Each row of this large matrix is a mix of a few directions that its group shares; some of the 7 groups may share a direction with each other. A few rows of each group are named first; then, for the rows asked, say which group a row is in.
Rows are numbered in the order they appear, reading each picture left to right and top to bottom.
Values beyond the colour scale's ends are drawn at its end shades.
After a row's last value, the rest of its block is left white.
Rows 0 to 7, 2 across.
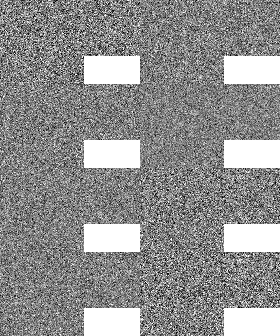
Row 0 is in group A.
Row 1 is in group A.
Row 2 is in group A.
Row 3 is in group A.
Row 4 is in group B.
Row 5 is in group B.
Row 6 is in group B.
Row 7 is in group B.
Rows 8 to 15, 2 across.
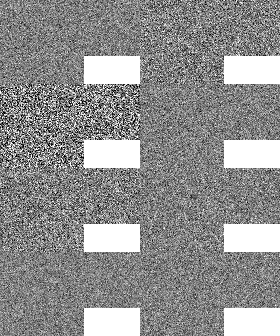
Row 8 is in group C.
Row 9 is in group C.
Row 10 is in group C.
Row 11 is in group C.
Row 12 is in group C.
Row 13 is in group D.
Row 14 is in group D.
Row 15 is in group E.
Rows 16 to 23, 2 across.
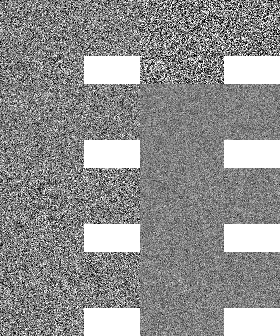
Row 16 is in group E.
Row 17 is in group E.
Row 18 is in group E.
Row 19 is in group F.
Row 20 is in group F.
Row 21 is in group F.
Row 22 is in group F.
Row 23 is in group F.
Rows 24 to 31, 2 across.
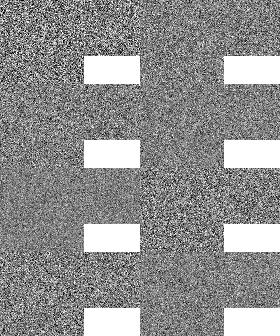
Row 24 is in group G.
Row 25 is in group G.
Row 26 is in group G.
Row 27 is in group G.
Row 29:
D
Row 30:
A
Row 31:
F
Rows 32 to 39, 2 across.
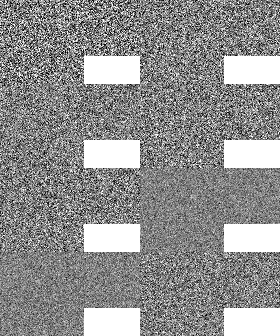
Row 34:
A
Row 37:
D
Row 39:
D
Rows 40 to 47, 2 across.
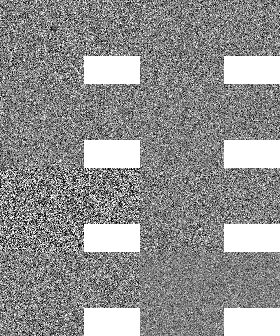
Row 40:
D
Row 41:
E
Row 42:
B
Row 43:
G
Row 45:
E
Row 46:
D
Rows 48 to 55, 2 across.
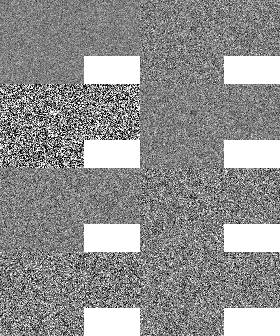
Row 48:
B
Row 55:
G
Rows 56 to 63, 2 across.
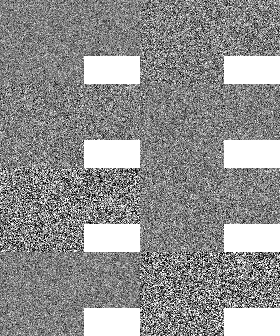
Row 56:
C
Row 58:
A
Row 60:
A
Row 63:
B
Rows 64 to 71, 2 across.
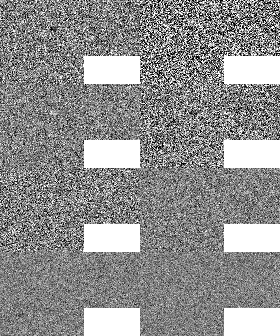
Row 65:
C
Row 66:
D
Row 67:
B
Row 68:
C
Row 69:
D
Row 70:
B
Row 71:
A
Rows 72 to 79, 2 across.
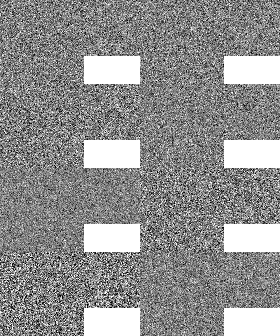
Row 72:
G
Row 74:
C
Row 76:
C
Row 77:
C
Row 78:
G
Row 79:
A
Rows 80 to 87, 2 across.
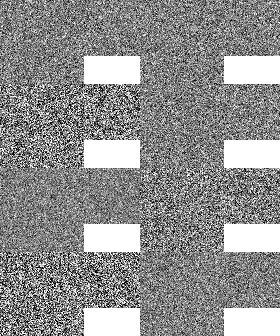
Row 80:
F
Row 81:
G
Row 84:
D
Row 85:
B
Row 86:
F
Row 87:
F
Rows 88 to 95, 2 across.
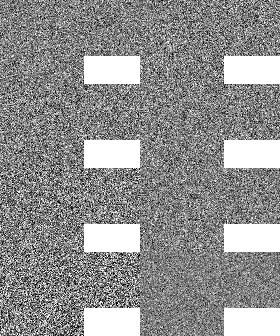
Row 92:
G
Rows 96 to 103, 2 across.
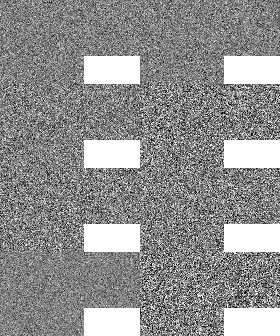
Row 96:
G
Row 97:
C
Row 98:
B
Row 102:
G
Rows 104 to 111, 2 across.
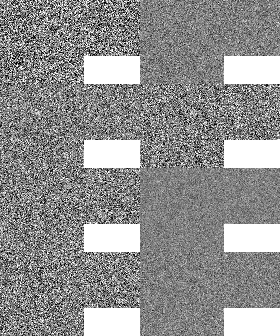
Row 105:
C
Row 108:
A
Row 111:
G
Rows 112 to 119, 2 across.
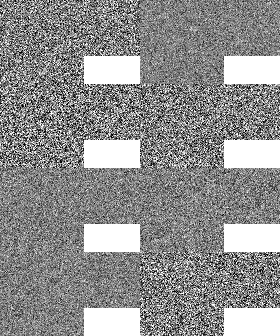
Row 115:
A
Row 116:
E
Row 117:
E
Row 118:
B
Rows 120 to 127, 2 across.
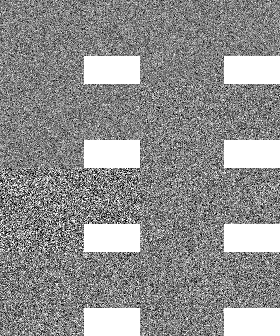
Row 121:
B
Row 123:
G
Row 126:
D
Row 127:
B
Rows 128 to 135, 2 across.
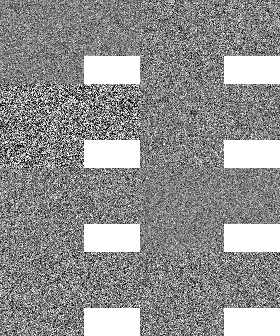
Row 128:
C
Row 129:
F
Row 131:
D
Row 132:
B
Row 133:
A
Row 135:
F
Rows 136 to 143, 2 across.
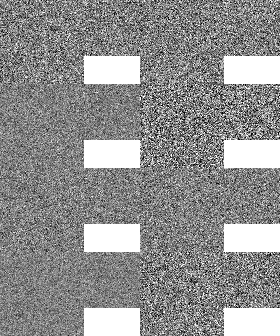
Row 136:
G
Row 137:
A
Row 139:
G
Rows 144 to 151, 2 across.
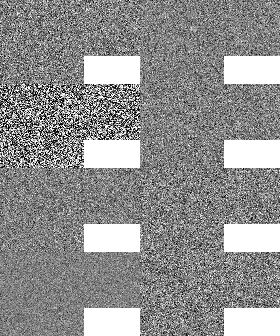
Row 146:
A
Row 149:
B
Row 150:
E
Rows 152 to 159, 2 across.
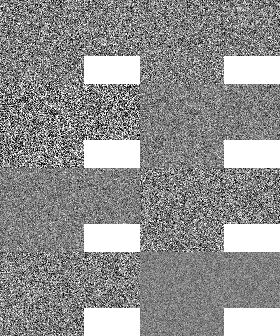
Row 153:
B
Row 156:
C
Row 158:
C
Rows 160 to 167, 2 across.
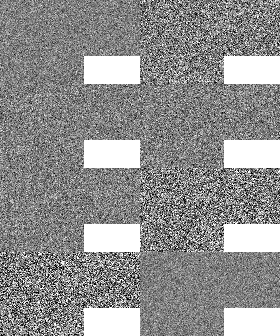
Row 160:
A
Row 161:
A
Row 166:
A
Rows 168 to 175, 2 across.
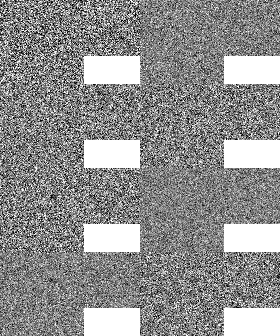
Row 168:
A
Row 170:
B
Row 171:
B
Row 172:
D
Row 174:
C
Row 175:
F
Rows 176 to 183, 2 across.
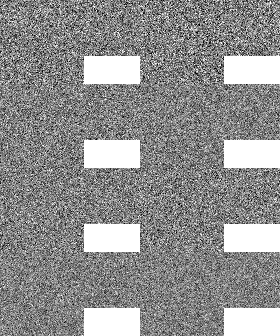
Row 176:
E
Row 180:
G
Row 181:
E
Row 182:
G
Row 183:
D
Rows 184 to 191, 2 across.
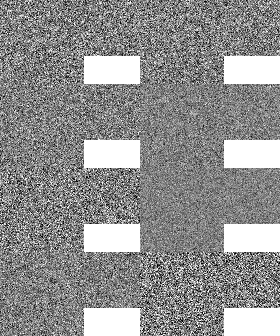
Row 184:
F
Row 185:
D
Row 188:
F
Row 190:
A
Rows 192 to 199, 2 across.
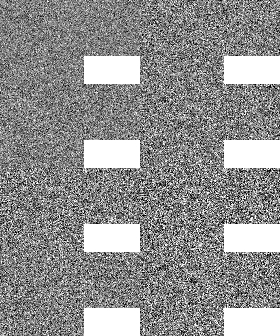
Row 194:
F
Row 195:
B
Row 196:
F
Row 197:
B
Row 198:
B
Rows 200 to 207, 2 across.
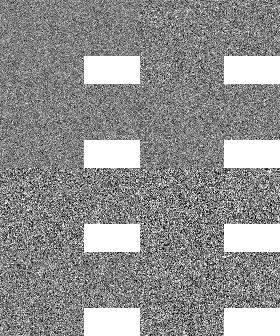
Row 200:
C
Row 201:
E
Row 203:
E
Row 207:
E
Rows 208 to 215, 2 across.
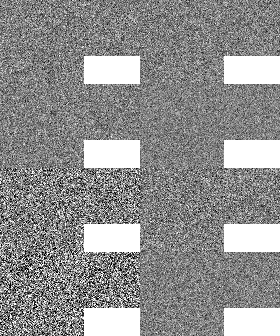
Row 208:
E
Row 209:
D
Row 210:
D
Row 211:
E
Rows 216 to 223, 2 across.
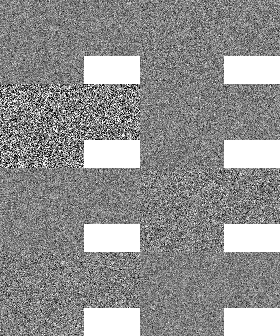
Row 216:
C
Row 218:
E
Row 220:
F
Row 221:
E
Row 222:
A
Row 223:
G
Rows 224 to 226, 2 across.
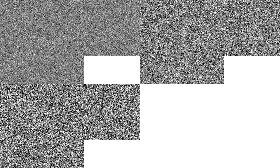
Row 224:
B
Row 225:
G
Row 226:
F
